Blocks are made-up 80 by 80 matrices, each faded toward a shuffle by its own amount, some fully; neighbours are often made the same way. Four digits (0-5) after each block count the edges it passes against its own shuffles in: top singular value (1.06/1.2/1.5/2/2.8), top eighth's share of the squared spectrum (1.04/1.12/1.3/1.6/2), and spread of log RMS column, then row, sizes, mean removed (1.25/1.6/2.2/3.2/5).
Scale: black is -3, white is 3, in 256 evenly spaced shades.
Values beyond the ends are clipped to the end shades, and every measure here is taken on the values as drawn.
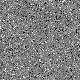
0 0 0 0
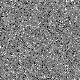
2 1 0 1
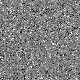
2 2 0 0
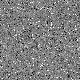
1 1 0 0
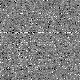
3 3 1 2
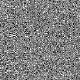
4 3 3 1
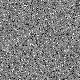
0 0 0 0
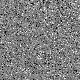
2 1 0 0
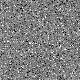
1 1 0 0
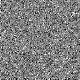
3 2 1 1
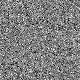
1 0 0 0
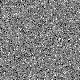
1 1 0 0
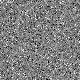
0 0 0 0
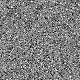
0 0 0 0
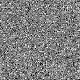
3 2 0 1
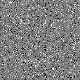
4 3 2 1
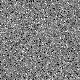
0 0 0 0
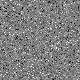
0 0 0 0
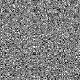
3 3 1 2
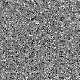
3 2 1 1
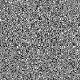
4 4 2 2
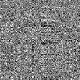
4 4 2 2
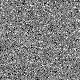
0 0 0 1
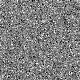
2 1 0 0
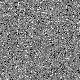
0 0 0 0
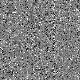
1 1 2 0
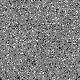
2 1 0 0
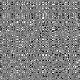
5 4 3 3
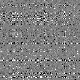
4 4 2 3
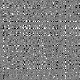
4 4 3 4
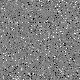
2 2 0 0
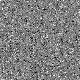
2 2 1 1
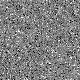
2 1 0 0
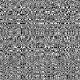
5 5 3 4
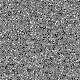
2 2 0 1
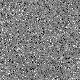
2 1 0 0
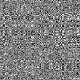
4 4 2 3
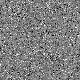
2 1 0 0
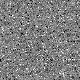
2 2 0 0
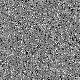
1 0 0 0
